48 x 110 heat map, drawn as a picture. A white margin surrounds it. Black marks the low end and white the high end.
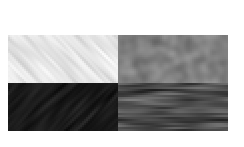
It is made of 2 by 2 panels. Panel 1,1: very high, slanting down to the right, faint in contrast. Panel 1,2: middling, blotchy, faint in contrast. Panel 2,1: very low, slanting up to the right, faint in contrast. Panel 2,2: low, streaked across.
